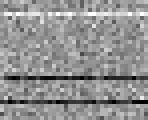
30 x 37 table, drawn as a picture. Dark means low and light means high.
Odd lines: rows 4, 20 and 26. Histogram: skewed, a long tail of low values. Average level on the scale: 60%.
